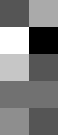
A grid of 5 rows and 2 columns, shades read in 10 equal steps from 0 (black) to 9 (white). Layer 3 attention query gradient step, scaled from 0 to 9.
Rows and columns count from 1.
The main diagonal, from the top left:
3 0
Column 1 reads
3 9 7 4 5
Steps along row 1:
up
